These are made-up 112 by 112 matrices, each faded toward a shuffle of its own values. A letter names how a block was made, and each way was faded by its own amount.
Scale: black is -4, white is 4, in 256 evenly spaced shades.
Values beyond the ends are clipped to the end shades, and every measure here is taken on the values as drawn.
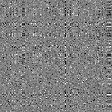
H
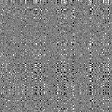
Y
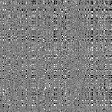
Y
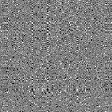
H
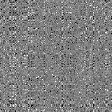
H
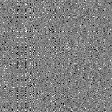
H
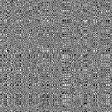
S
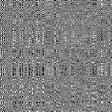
Y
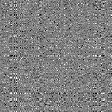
H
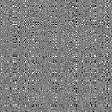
Y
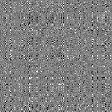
Y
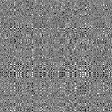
S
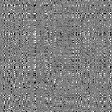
Y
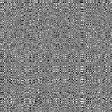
S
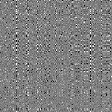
Y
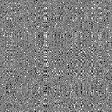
H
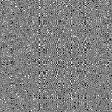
H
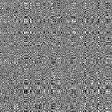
S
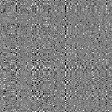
Y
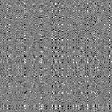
Y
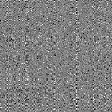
H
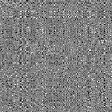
H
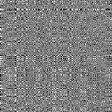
S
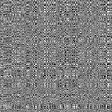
S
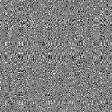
H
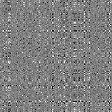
Y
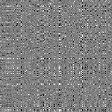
Y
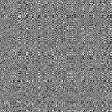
S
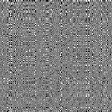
Y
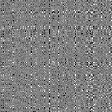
Y
